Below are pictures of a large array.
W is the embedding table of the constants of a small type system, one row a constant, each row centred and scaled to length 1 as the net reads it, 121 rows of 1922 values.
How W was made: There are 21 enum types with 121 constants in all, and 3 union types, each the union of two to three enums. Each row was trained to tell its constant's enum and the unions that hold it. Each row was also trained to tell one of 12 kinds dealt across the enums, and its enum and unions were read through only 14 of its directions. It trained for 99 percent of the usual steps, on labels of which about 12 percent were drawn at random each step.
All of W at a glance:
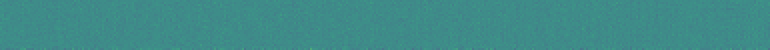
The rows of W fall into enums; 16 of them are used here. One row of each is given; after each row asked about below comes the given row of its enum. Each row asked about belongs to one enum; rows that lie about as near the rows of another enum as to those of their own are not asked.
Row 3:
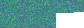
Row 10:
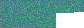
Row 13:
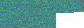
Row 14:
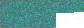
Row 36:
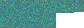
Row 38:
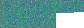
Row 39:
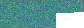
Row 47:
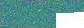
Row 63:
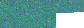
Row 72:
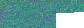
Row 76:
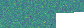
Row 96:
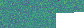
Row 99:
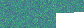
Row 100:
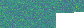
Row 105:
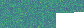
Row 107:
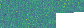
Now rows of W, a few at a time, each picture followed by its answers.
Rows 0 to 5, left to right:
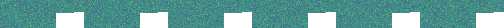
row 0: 47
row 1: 107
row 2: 72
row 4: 47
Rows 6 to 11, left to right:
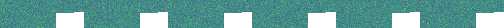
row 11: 63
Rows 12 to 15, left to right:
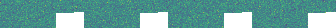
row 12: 63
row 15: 36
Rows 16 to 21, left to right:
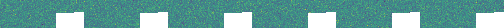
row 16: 72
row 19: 47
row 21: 100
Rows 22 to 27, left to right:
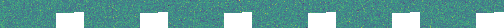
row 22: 100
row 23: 39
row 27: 10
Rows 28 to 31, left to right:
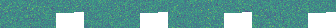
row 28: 39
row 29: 96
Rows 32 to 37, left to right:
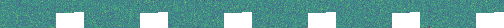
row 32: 13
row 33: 39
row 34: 63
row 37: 99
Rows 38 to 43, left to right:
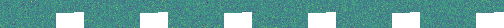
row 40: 105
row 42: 63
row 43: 107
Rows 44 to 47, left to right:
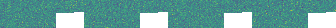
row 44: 39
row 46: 47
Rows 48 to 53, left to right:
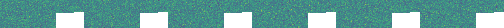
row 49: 96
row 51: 47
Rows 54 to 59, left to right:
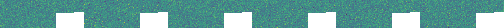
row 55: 3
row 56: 72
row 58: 96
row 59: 96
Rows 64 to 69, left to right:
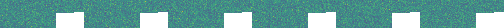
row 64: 96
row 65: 38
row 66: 107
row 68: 107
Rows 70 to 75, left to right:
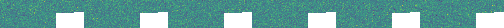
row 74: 72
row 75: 13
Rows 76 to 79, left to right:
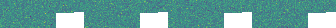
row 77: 100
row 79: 107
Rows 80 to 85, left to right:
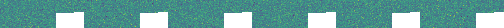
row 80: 107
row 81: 13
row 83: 96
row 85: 105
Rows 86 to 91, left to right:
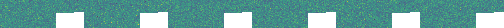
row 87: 47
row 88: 39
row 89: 38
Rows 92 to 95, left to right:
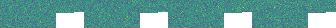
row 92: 10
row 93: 10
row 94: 99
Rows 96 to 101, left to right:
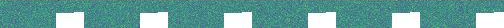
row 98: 100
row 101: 36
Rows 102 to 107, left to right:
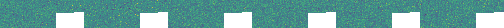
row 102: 72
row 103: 72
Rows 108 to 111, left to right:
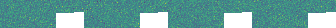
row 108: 10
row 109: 10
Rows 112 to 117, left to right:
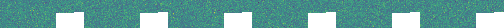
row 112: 39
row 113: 100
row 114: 63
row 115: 100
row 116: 13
